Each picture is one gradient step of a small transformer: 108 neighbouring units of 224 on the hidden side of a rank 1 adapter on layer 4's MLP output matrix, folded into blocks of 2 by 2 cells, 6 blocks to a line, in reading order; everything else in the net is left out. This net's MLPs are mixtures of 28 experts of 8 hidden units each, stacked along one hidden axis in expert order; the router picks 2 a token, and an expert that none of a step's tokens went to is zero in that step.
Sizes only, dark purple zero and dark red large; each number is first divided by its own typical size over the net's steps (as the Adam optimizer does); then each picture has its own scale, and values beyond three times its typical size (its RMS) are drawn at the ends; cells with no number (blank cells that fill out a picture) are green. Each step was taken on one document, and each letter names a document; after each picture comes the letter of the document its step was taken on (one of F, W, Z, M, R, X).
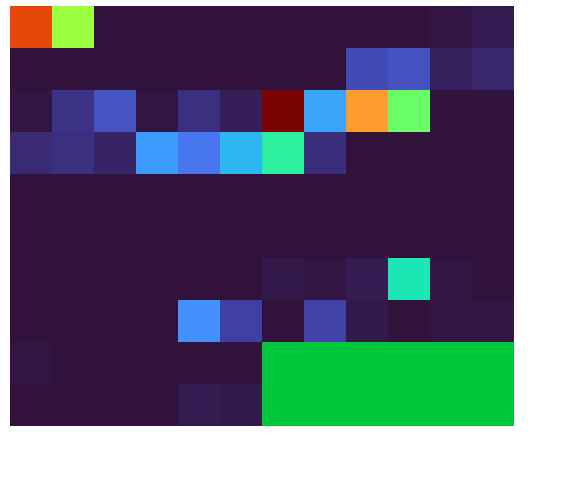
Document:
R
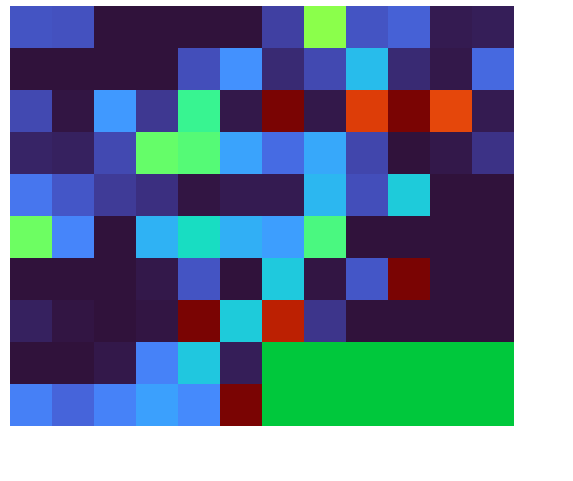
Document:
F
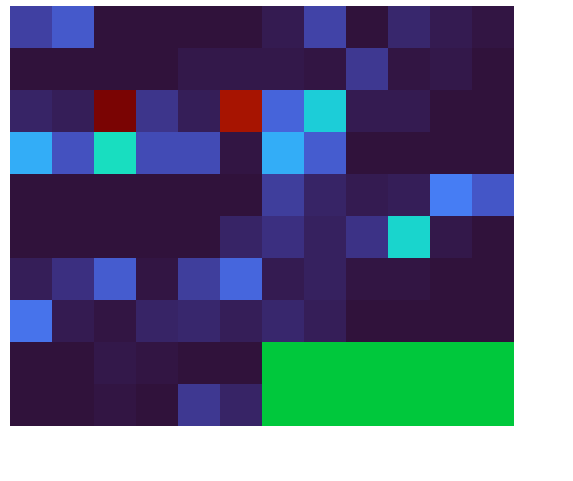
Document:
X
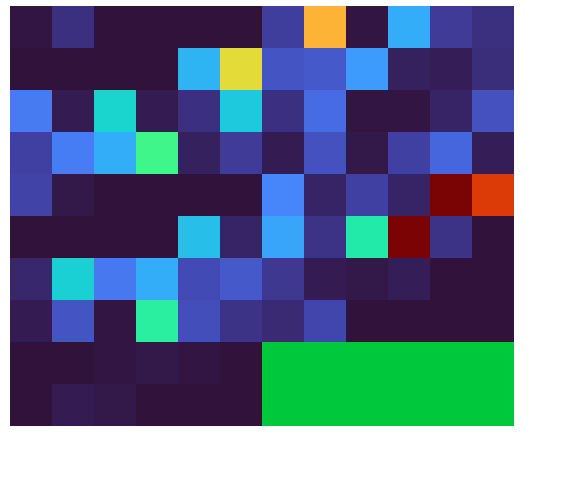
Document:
X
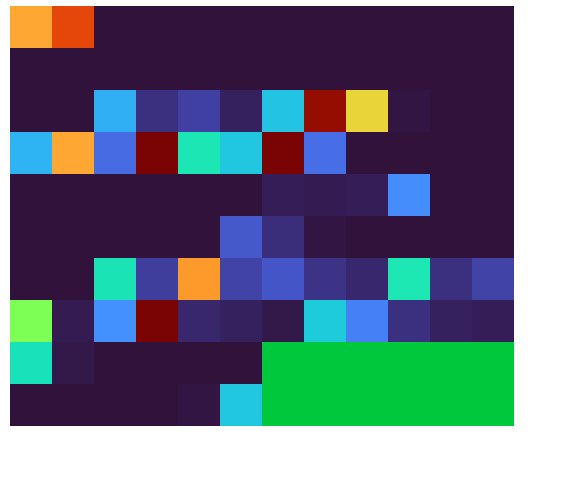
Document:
R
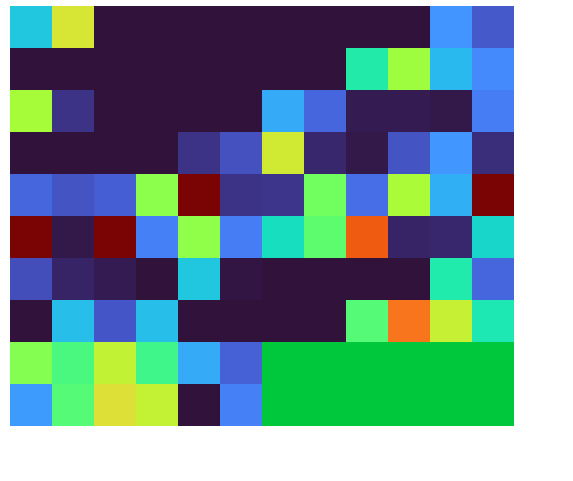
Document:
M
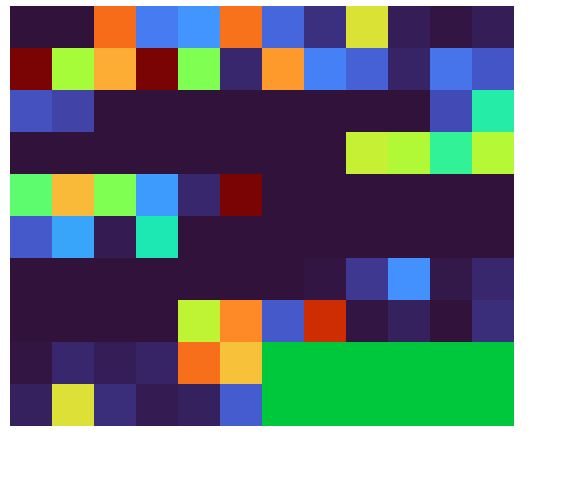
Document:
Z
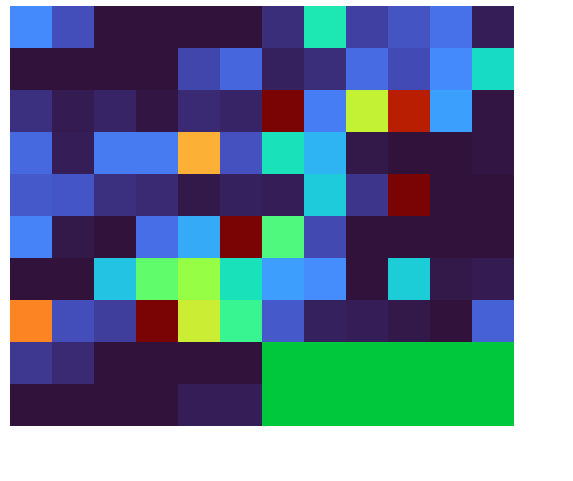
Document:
F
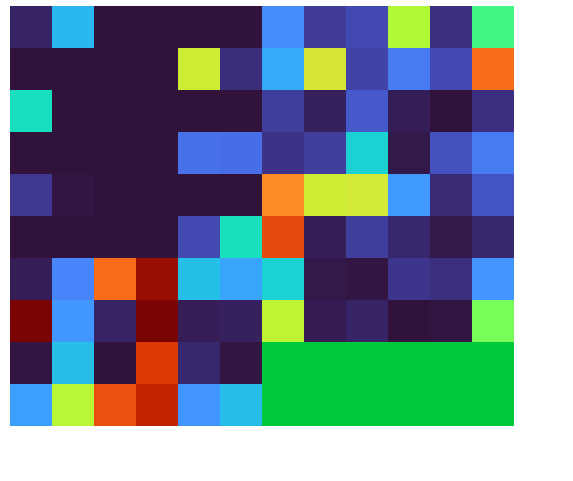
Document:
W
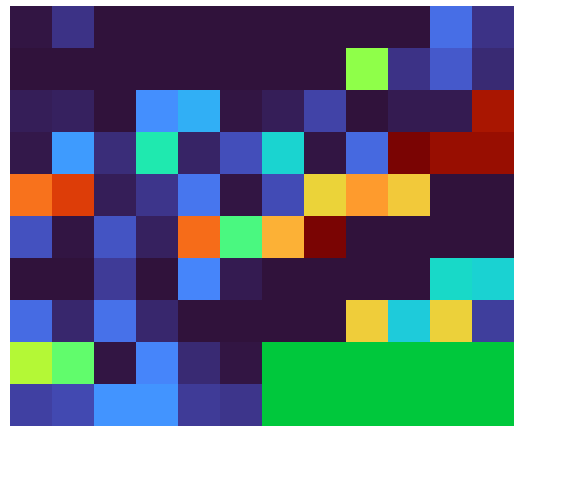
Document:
M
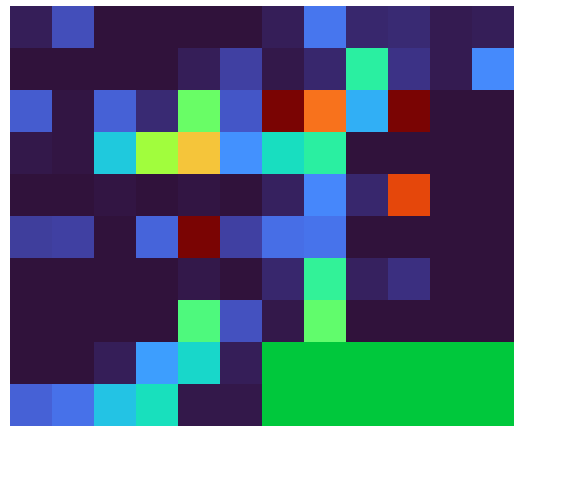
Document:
F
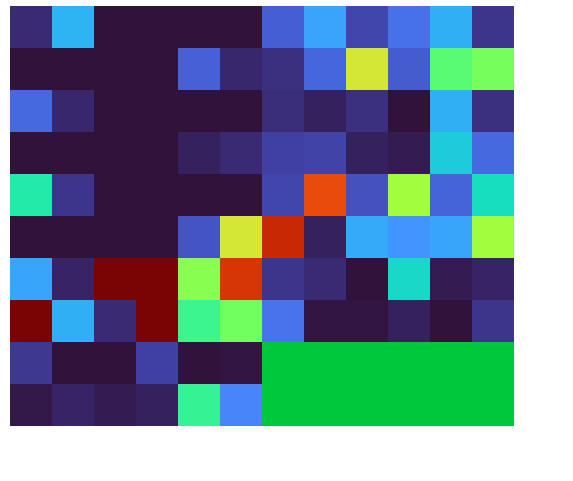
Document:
W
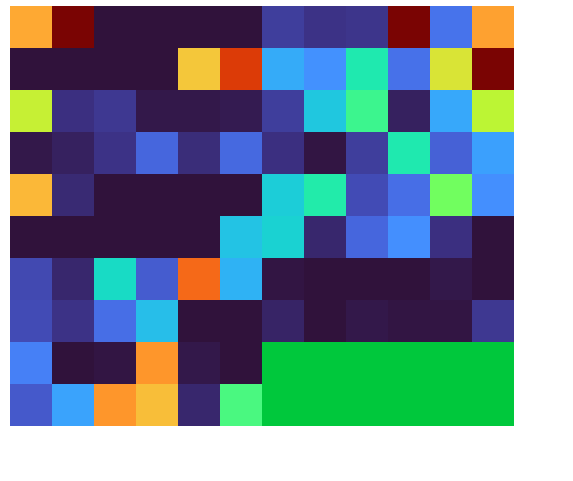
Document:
W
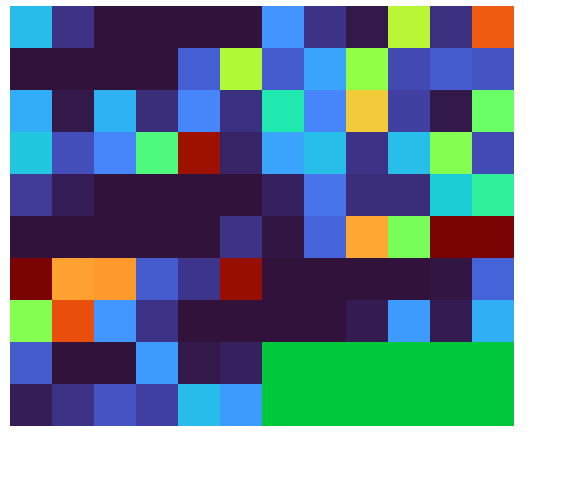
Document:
W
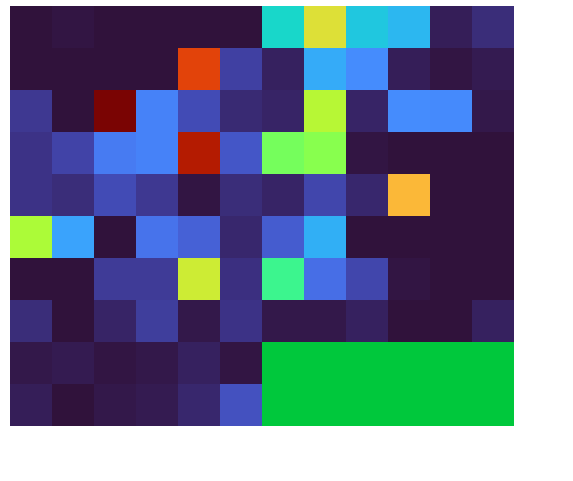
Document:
F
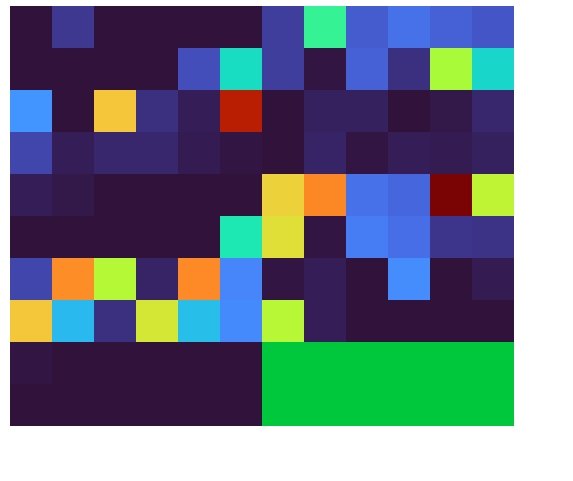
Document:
X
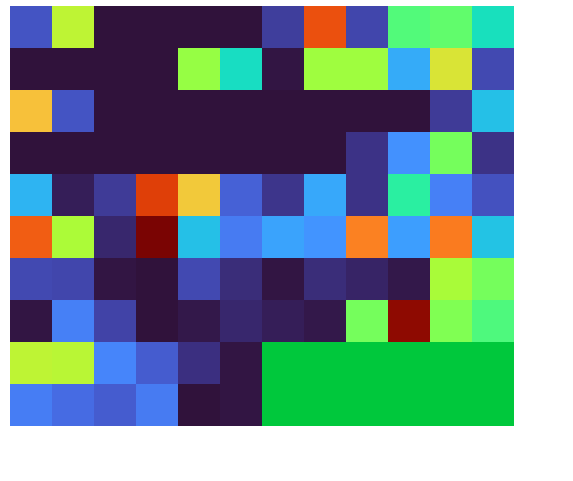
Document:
M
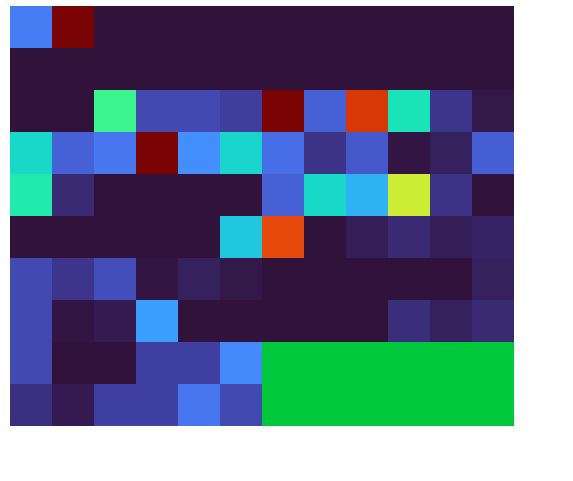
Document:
R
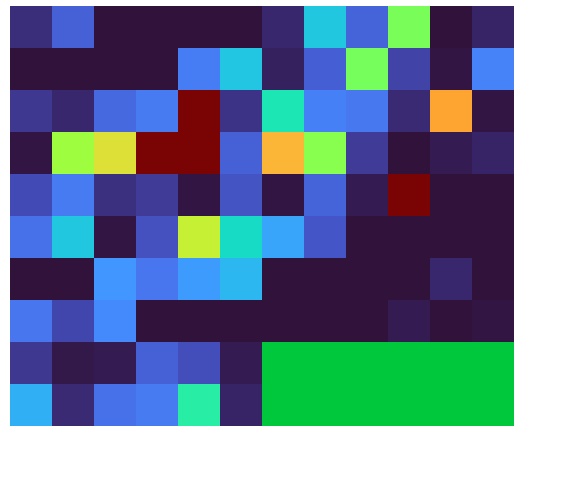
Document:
F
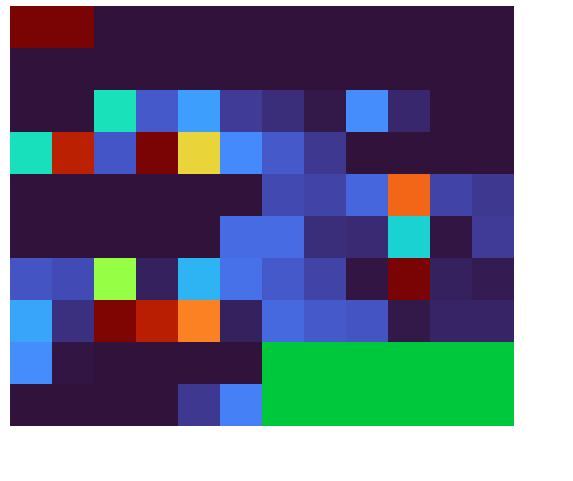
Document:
R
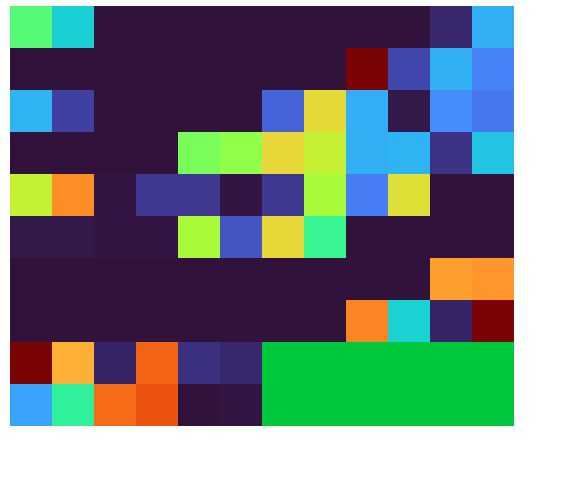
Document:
M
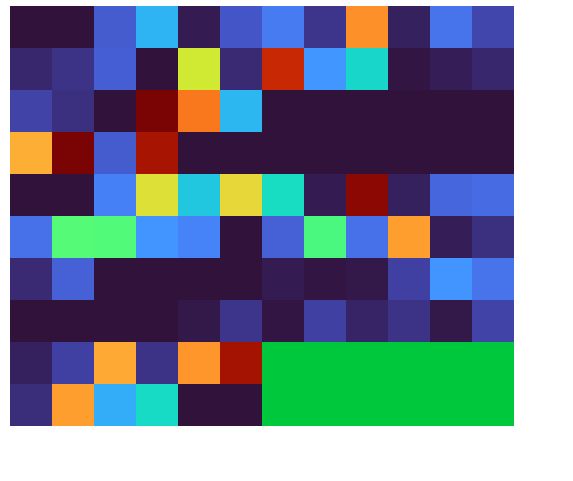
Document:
Z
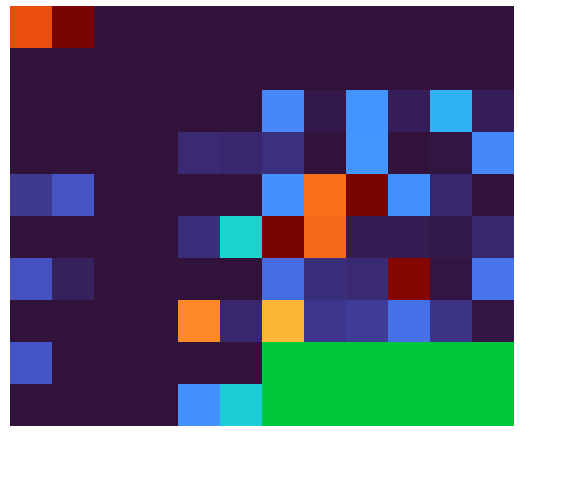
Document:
R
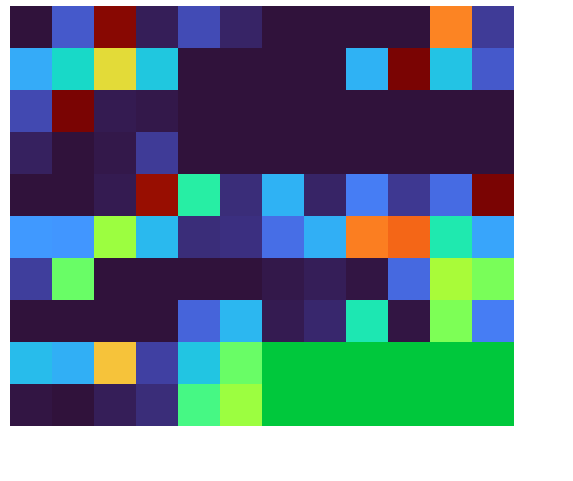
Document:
Z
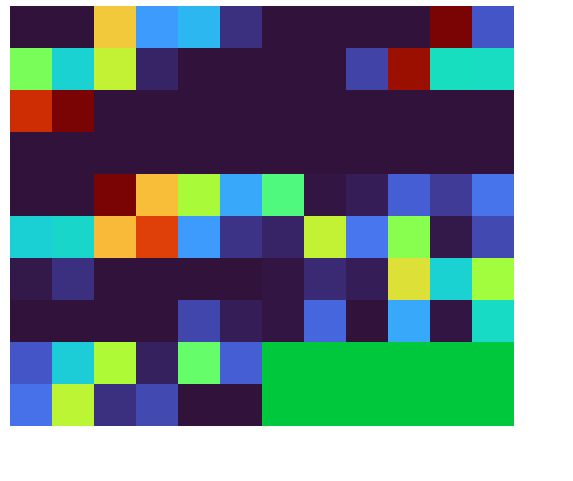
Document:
Z
